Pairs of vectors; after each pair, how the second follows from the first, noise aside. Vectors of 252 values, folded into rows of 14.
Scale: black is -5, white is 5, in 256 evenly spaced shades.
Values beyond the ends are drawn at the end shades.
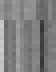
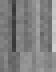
reversed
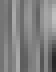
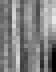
scaled up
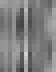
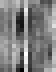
scaled up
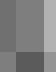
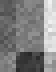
scaled up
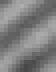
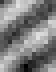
scaled up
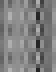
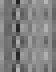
reversed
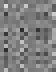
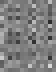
reversed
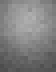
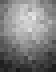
scaled up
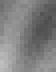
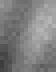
negated
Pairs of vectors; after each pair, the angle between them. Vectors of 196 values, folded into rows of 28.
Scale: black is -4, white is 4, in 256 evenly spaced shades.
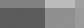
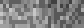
partly opposed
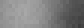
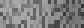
partly aligned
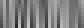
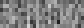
partly aligned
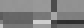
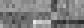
nearly parallel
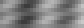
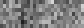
partly aligned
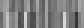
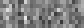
partly aligned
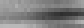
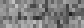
partly aligned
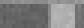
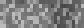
partly opposed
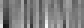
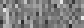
partly opposed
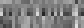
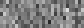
partly opposed
